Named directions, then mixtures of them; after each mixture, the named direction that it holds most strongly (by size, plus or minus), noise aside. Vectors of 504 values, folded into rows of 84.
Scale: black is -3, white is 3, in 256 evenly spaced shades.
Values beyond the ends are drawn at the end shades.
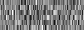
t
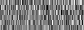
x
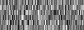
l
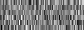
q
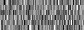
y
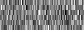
x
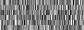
y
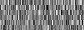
x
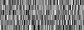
y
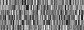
l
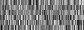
q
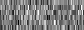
t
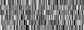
q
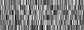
t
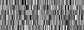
l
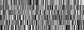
q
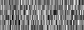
t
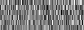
x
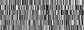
x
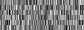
l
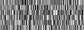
t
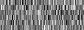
x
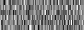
y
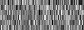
x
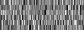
y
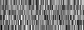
q
